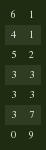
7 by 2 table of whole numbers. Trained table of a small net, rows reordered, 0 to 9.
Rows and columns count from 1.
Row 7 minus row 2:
-4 8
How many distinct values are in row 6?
2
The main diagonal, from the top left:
6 1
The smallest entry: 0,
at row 7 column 1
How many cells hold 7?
1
